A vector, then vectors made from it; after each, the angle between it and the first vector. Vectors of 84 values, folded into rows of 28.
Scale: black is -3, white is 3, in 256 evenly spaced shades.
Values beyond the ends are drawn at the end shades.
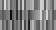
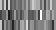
partly aligned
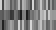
partly aligned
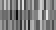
nearly parallel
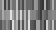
nearly opposite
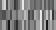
partly aligned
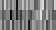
nearly parallel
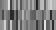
partly aligned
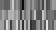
partly opposed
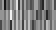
nearly opposite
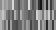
orthogonal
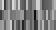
orthogonal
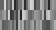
partly aligned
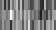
nearly opposite
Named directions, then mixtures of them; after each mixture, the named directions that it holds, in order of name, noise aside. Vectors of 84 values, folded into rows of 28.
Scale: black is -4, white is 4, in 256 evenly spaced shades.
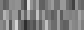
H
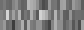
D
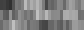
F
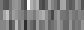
D, H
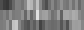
F, H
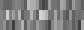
D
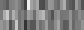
D, H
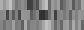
D, F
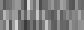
H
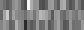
D, H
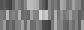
D, F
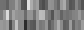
D, H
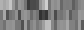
D, F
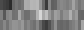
D, F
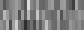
H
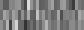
H
